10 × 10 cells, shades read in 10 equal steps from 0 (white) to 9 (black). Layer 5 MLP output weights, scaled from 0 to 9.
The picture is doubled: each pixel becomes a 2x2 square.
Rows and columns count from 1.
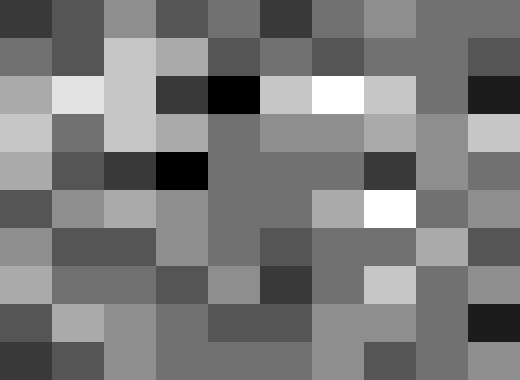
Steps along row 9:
down up up up same down same up up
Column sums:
46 48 39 52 55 52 41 38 46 52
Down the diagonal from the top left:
7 6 2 3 5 5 5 2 5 4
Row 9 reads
6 3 4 5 6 6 4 4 5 8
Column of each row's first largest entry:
1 2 5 2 4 1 2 6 10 1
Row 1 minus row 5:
4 0 -3 -3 0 2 0 -3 1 0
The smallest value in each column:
2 1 2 3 4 2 0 0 3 2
